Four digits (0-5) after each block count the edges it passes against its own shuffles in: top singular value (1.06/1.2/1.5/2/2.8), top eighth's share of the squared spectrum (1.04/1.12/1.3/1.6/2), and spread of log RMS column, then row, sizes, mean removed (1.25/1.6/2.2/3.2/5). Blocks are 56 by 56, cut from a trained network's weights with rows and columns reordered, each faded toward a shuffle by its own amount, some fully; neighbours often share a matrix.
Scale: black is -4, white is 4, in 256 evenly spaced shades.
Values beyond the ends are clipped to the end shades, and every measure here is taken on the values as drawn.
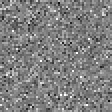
0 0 0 0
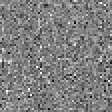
2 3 2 1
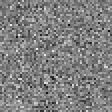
2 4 2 2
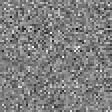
2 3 1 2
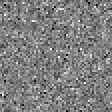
0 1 0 0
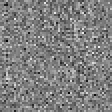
2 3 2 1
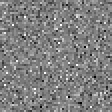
0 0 0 0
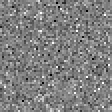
0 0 0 0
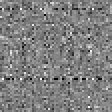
3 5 2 2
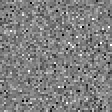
0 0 0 0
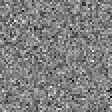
1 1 0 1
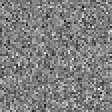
1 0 0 0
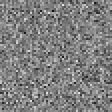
2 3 0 1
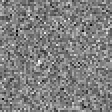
1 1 0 0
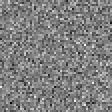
1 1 0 0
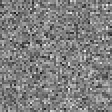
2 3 1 1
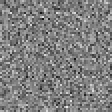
3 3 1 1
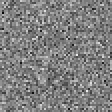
1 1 0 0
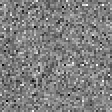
2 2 1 1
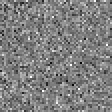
1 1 0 0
